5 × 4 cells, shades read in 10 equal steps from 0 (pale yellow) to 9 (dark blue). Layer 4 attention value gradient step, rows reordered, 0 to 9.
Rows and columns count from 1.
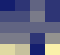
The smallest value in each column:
1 2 5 0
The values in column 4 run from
0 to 8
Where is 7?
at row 2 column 1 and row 2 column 2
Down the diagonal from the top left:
9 7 6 4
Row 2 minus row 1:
-2 -1 -1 0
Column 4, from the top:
8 8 6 4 0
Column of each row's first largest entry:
1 4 1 3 3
